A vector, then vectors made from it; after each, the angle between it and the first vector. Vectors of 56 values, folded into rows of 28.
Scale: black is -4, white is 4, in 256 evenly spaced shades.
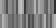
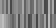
partly aligned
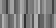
partly aligned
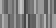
nearly parallel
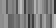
nearly parallel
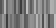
orthogonal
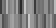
nearly opposite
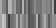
partly aligned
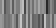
partly aligned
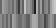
partly opposed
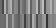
orthogonal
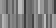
nearly parallel
